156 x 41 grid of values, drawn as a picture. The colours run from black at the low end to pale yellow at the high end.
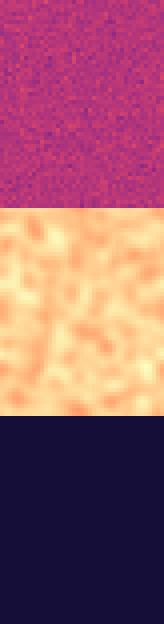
The table splits into 3 rows of 1 panel. Panel 1,1: middling, fine-grained, faint in contrast. Panel 2,1: very high, blotchy, faint in contrast. Panel 3,1: very low, flat.
